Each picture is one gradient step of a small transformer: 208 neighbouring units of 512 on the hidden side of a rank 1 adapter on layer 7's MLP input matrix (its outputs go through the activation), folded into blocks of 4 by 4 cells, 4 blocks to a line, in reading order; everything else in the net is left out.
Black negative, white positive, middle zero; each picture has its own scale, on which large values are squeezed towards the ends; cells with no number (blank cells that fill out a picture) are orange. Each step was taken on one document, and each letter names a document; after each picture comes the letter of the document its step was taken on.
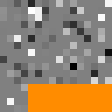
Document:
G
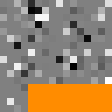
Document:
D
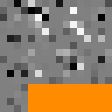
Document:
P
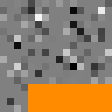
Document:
D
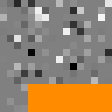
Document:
G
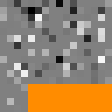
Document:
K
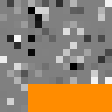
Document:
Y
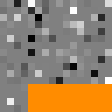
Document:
P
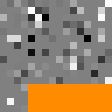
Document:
G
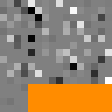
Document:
P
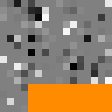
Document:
Y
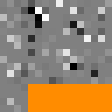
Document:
P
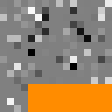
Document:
D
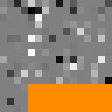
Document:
K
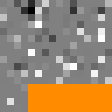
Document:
K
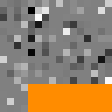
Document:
Y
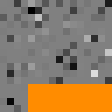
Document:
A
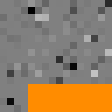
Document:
A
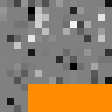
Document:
G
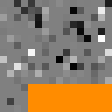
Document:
D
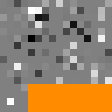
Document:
K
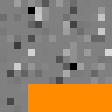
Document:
A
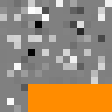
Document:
D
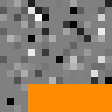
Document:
D
